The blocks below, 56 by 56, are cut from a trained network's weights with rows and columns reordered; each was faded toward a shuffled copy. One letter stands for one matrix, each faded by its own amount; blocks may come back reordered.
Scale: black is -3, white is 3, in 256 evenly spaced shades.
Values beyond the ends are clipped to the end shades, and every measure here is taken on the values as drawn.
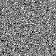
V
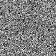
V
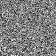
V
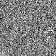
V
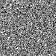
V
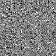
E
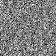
V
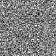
E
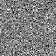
E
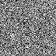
V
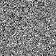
E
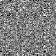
E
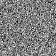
V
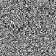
E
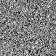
V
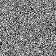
V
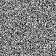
V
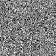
V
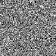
E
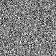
V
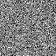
V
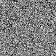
V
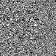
E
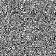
E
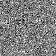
V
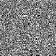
E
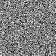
V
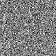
V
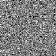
E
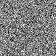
V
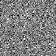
E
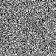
V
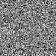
E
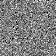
E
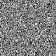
E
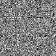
E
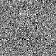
E
